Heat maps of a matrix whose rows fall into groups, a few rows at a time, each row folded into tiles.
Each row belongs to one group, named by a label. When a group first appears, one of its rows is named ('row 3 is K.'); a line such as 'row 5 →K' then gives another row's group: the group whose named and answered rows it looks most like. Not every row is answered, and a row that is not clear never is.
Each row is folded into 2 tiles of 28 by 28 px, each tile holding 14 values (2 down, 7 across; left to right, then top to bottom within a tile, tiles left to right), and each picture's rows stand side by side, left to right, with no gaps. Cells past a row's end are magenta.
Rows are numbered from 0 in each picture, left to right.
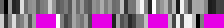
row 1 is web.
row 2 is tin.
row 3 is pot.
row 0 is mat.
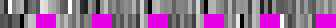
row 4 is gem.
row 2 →tin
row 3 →tin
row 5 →web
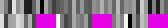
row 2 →gem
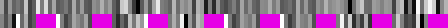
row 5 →web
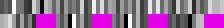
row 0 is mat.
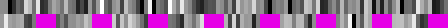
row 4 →pot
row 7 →pot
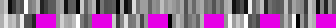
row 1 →pot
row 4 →pot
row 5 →gem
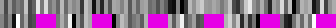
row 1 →gem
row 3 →mat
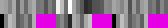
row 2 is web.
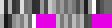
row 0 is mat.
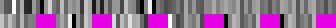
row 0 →mat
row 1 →gem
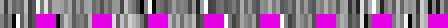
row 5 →web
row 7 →gem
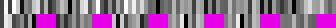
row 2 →pot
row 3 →gem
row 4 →gem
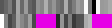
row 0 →web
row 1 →tin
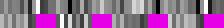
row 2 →pot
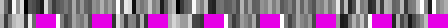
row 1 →web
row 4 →web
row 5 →web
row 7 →tin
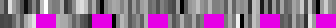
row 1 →pot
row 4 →gem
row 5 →tin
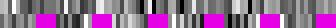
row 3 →pot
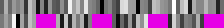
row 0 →gem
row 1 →pot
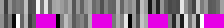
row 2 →gem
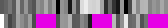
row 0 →web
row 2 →mat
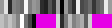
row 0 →pot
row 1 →mat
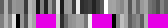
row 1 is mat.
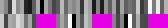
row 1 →gem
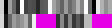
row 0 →mat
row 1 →tin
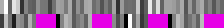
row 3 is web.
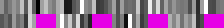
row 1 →pot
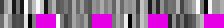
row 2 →gem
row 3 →tin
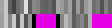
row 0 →pot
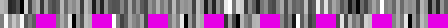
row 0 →pot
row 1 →gem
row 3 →gem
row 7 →gem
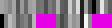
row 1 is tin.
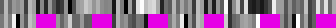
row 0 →gem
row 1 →mat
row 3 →gem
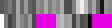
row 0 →web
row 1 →pot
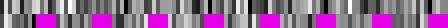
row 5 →pot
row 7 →tin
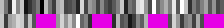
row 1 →pot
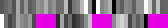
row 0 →web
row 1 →tin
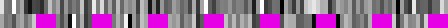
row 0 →mat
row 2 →gem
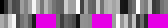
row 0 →mat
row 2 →pot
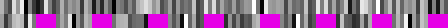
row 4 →tin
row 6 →tin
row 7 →gem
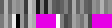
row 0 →gem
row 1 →web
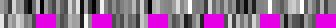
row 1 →tin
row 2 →tin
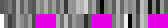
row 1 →pot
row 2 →gem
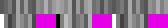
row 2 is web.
